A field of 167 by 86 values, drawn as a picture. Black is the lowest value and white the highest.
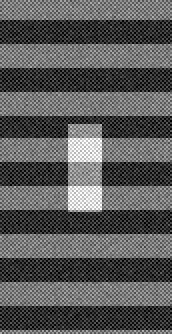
An odd patch, higher than its surroundings, sits in the centre. Horizontal stripes repeat 7 times down the table. The ninth with the highest average is the centre. No overall slope runs across the table.
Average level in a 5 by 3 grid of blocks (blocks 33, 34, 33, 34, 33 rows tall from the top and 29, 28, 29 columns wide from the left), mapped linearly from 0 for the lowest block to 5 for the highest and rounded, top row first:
1 1 1 / 0 1 0 / 1 5 1 / 1 1 1 / 0 0 0
